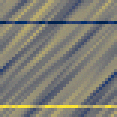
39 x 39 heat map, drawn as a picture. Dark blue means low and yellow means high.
On average the colour sits 50% of the way up the scale. Rows 8 and 36 differ from the rows beside them. The middle right is the calmest part. The distribution is heavy-tailed on both sides.
